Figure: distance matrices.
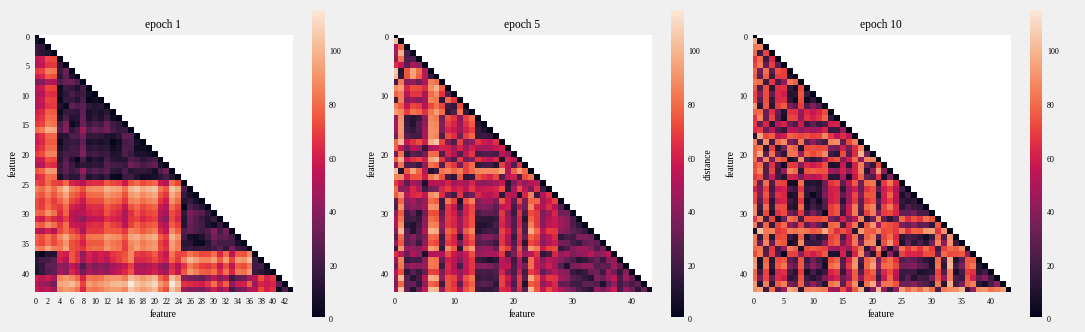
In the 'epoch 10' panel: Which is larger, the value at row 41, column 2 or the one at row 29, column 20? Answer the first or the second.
the second
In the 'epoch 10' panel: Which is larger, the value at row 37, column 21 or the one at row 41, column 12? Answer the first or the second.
the first
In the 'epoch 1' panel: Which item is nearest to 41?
43
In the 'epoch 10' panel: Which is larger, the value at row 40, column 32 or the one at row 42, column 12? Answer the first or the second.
the first
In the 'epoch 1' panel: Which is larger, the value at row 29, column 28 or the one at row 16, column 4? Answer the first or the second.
the second
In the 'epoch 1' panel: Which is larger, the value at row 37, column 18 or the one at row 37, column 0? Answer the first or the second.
the first
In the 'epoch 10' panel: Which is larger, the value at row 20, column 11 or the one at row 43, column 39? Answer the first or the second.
the second
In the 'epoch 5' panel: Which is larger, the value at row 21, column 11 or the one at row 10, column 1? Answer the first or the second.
the second
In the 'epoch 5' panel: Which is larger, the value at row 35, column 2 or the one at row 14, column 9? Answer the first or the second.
the second
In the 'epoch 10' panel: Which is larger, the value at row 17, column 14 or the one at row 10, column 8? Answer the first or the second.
the second
